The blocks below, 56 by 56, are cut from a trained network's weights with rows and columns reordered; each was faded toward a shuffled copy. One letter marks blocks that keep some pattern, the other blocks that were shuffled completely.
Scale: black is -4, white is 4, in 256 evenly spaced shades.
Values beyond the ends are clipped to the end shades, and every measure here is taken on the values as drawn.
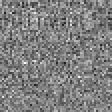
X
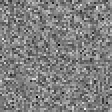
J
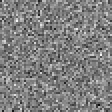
J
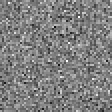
J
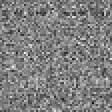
X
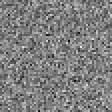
J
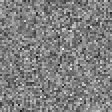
J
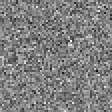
J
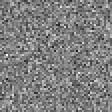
J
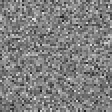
J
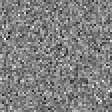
J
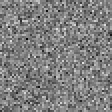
J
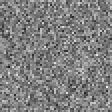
J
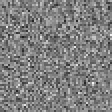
X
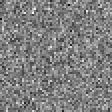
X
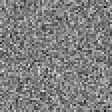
J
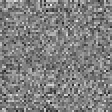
X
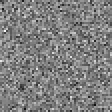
J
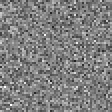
X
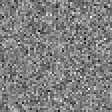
J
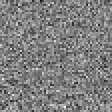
X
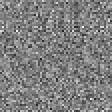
X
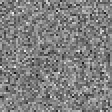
J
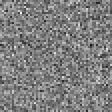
X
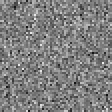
J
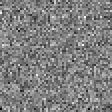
X
